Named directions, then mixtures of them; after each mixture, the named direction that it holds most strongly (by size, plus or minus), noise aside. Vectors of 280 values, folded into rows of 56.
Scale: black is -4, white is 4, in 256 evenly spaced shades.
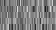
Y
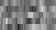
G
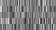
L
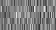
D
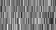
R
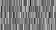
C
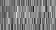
D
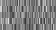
L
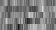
G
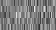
D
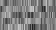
G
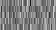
C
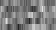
G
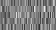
D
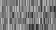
L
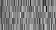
L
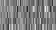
Y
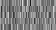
C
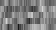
G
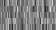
Y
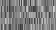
C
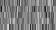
Y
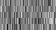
R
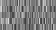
L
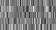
Y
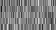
R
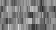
G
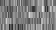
Y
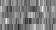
G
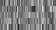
Y
